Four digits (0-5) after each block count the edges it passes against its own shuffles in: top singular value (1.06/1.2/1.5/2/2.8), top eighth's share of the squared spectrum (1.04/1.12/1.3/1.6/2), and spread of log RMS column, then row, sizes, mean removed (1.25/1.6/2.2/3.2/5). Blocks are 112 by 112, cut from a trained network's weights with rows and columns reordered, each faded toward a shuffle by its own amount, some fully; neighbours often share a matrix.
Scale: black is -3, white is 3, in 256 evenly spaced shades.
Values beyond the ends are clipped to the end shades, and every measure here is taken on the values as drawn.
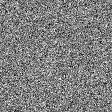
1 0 0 0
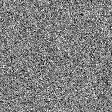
0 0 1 0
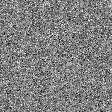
0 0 0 0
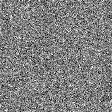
1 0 0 0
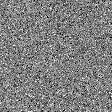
1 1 0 0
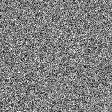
3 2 0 0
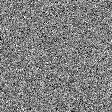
0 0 0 0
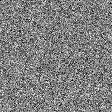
0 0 0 0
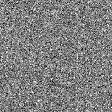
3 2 1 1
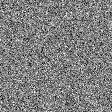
0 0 0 0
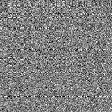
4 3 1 3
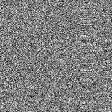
4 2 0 0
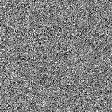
3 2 0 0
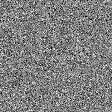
1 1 0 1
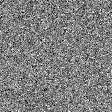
1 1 0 0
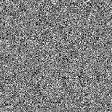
3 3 1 2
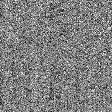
2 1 0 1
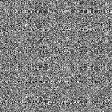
4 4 1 3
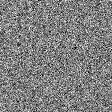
1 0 0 0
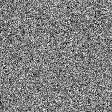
2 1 0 0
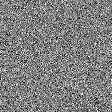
3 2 0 1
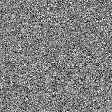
3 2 0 1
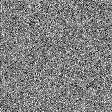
1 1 0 0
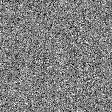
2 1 0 0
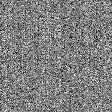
3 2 0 2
